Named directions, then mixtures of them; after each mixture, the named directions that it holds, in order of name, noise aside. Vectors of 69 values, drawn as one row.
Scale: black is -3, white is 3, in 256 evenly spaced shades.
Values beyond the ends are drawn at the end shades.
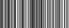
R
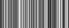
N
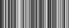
N, R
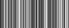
N, R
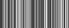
N, R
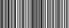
R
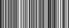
N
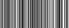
N, R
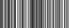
R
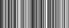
N, R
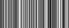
N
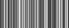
N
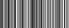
R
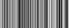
N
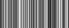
N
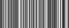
N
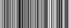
N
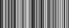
N, R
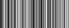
N, R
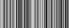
N, R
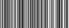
N, R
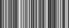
N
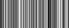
N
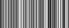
N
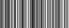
R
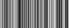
N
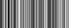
N, R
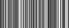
N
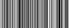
N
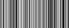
N, R
